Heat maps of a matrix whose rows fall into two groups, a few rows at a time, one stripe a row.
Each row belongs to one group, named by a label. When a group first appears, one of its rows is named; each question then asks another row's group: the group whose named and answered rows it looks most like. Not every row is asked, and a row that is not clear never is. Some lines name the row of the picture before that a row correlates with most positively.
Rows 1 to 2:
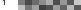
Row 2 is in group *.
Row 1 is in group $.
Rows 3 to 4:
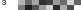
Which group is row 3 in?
*
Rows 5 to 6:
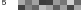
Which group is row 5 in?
*
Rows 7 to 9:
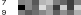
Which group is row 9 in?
$
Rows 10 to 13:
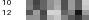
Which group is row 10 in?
$
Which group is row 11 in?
$
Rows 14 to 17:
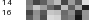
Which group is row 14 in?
$
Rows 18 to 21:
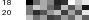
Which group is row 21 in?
*
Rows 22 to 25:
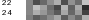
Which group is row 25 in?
$
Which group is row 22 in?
$
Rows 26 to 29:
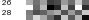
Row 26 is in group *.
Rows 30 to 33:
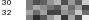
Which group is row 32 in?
*
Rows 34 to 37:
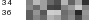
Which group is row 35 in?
*
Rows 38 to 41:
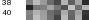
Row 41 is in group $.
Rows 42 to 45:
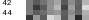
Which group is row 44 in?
$
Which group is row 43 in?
$
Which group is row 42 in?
$
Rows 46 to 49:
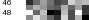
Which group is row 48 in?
*
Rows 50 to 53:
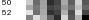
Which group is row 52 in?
*
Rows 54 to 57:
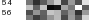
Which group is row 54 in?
$
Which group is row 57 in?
$
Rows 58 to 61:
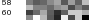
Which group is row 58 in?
$
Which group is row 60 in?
*
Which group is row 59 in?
*
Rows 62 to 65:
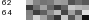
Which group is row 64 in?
$
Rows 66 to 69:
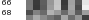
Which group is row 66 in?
$
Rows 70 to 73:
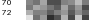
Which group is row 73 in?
*
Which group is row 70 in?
*
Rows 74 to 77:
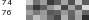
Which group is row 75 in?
$
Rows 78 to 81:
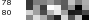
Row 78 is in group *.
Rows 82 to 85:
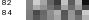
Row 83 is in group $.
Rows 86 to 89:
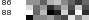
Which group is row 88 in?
*
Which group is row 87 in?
*
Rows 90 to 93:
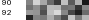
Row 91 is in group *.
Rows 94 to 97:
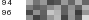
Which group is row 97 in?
$
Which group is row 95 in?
$
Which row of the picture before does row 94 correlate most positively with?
90
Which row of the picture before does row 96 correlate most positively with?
91
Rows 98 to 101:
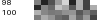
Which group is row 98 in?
$
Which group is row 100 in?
*
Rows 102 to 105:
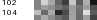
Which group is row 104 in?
*
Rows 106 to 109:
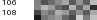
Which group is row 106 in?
$
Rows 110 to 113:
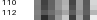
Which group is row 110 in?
$
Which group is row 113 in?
$
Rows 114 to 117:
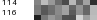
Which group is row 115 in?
$
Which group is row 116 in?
$
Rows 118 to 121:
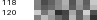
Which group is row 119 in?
$
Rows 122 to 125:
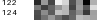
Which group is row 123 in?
$
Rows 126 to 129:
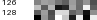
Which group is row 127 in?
*
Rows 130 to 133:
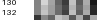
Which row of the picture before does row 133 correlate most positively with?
129
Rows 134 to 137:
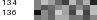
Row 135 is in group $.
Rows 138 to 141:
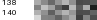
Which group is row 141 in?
*
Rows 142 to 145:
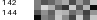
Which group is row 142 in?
$
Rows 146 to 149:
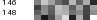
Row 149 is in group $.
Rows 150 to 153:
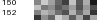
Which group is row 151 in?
*
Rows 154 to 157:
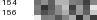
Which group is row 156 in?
$
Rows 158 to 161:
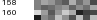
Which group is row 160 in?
*
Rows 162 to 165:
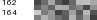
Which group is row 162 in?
*
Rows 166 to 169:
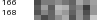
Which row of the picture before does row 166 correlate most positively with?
162
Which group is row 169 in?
$
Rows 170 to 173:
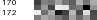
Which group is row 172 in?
*
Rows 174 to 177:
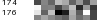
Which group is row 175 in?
*
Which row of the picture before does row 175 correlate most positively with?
172
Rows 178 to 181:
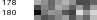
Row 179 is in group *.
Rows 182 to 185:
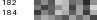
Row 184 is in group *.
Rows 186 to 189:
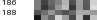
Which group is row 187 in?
$
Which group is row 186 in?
$
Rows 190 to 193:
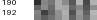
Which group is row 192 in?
$
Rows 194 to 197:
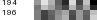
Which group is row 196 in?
$
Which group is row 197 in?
$
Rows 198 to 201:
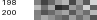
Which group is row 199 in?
*
